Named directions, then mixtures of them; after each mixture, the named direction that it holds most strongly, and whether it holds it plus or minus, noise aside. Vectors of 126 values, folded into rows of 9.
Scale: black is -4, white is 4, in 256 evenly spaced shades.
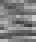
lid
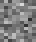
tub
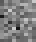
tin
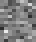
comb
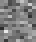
comb, plus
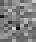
tin, plus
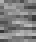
lid, minus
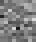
tin, plus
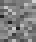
tin, plus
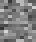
comb, plus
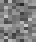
tub, minus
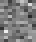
comb, plus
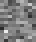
comb, plus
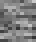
lid, minus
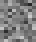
comb, minus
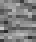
lid, minus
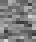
comb, minus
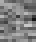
lid, minus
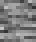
lid, minus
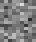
tub, plus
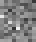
tin, minus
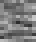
lid, plus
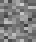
tub, plus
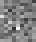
tin, minus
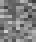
comb, plus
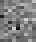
tin, plus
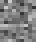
tub, minus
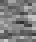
lid, plus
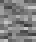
lid, plus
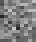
tin, plus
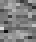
comb, minus
